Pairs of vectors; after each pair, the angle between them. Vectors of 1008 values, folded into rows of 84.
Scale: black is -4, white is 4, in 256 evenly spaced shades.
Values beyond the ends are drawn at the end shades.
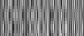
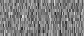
partly opposed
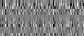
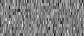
partly aligned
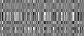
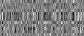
nearly opposite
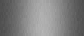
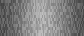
nearly parallel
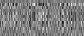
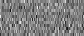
orthogonal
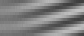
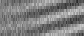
nearly parallel
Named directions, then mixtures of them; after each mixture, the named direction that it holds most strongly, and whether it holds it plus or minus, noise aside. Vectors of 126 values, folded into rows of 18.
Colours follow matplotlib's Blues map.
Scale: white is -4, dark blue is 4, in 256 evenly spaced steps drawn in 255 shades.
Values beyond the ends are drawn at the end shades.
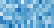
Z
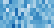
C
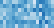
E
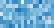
Z, plus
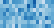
E, minus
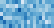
Z, plus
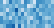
C, plus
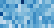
Z, minus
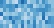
Z, minus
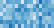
Z, plus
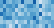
Z, minus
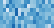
C, plus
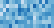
Z, plus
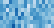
C, plus
